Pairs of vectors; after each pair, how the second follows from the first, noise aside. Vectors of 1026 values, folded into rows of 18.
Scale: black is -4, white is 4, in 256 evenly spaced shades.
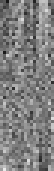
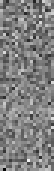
sign-scrambled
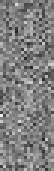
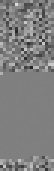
partly zeroed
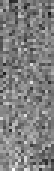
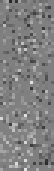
partly zeroed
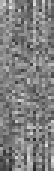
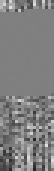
partly zeroed
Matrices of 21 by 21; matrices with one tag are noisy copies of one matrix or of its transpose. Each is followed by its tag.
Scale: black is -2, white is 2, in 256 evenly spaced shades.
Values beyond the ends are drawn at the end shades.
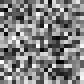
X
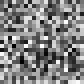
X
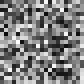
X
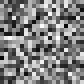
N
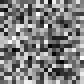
X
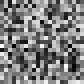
X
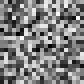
N
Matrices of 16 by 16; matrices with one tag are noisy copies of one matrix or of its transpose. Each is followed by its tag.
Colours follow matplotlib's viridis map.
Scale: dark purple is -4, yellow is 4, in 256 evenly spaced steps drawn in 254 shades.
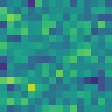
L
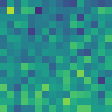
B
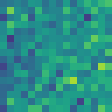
B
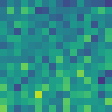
B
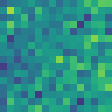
B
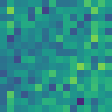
B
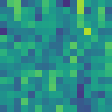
L
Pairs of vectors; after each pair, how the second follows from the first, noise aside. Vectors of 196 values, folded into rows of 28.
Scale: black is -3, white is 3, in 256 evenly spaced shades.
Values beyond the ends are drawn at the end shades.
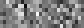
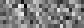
copied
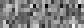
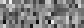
reversed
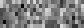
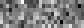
reversed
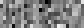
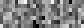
reversed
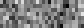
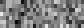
reversed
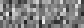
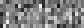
reversed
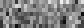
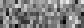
copied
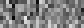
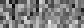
copied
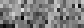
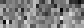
reversed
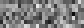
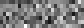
copied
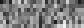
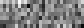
reversed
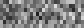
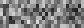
reversed
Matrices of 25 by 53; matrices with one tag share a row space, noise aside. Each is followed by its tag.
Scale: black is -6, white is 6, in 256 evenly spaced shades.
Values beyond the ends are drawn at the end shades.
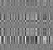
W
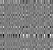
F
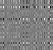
F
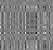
W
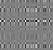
W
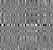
W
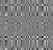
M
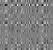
M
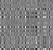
W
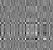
W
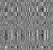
M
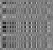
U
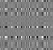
M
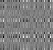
F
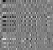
U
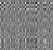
W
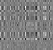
W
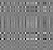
W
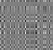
W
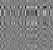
W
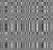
M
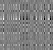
F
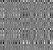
F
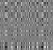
M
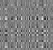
M
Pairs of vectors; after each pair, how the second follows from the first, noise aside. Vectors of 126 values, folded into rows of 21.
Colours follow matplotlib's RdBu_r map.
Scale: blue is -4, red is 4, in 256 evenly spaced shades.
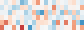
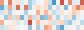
reversed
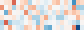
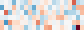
negated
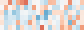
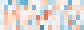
negated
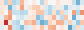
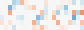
partly zeroed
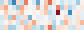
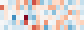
reversed
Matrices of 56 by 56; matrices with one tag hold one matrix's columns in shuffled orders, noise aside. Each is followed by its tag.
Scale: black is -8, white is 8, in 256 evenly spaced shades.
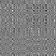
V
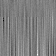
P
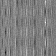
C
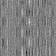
C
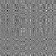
V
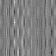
C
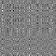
V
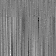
P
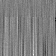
P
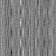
C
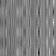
C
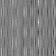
C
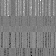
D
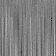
P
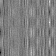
C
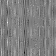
C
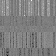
D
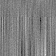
P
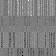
D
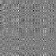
V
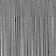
P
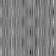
C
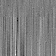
P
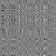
V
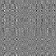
V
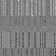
D
